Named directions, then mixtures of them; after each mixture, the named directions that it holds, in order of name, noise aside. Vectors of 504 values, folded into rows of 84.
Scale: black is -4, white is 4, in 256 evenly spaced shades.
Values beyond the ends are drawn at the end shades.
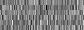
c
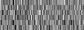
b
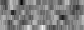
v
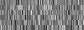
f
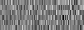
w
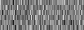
b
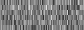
f, w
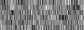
f, v, w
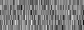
c, f, w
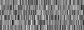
b, c, f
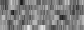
v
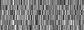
b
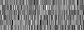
c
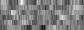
v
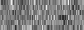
b, v, w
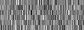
f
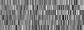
w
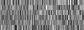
b, f, w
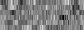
v, w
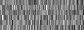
c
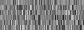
f, w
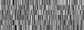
b, w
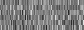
b, c, f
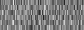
b, f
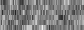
b, v
